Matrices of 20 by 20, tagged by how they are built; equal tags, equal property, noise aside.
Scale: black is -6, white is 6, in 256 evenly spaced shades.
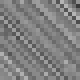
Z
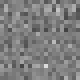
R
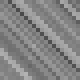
Z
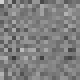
R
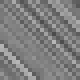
Z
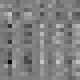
R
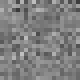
R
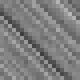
Z
